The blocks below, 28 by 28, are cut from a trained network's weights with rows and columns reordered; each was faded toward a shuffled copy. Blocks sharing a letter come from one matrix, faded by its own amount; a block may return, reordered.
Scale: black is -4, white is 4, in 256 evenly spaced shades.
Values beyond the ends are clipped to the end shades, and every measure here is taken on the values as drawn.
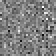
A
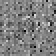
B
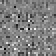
B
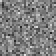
A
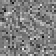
A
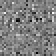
B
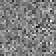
A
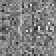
B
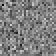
A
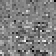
B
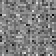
B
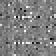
B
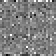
B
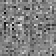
B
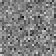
A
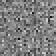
B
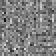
B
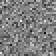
A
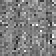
B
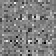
B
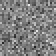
A
